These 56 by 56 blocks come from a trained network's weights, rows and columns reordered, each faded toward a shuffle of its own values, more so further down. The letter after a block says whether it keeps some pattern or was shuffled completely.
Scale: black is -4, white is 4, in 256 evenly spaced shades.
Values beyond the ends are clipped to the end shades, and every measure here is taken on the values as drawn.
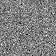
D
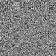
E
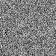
E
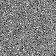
D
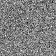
D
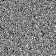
D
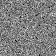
D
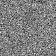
D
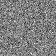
D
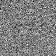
E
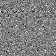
E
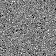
D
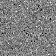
E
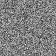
E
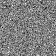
D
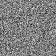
E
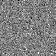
E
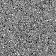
D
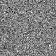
E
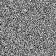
E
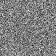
E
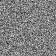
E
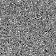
E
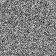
D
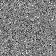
E
